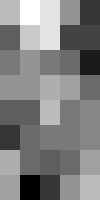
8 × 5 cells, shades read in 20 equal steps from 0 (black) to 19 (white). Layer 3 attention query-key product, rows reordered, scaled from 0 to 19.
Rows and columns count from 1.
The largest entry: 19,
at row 1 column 2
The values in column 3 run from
4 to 17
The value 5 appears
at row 2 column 4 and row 2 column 5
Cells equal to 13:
2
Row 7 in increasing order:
7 8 8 12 13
